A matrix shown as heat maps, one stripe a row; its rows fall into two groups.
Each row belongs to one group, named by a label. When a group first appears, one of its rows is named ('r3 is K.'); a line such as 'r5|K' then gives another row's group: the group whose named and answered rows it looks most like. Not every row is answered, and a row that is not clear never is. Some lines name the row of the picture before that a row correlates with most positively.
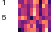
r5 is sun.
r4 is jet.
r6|jet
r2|jet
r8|jet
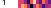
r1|jet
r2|sun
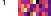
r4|jet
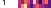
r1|jet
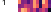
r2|jet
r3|sun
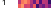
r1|sun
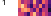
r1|jet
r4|jet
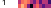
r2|sun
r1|sun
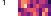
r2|sun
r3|jet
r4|jet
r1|sun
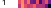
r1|sun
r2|sun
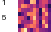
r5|jet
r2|sun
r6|jet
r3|jet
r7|jet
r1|jet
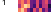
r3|sun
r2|sun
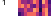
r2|sun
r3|jet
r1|jet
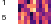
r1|jet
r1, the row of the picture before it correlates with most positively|1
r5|sun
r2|jet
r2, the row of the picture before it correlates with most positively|4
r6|sun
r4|sun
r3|jet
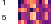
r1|jet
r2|jet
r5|jet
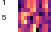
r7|jet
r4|sun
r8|jet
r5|sun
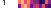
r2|sun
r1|sun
